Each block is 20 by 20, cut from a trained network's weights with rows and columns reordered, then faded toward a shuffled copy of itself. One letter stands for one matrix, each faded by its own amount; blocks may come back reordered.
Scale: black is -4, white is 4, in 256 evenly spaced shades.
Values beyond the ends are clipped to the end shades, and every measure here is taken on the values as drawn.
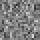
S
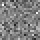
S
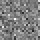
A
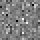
A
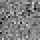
S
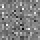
A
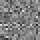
S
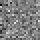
S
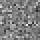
S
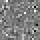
A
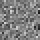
S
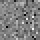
A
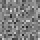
S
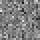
S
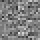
S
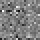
A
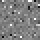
A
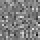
S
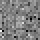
A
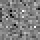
A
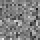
S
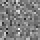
S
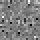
A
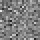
S
